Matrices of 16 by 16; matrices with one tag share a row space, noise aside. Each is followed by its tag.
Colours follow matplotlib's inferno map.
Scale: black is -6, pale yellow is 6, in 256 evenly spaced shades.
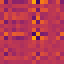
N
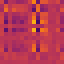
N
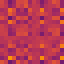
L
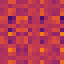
L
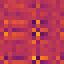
N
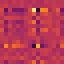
N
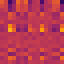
L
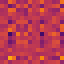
L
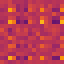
L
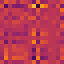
N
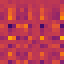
L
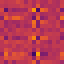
N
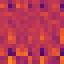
L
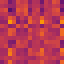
L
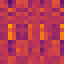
L
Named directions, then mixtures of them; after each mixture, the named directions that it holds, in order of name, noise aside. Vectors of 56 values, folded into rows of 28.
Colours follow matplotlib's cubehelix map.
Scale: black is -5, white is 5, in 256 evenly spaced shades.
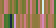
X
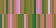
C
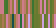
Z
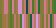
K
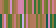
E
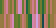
K, X, Z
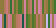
E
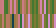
Z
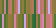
C, X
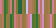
K, X, Z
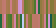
E, K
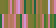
C, E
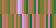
C, E, K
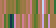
X, Z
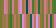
K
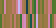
C, K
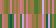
E, X, Z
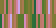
C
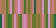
C, E, X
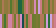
E, K
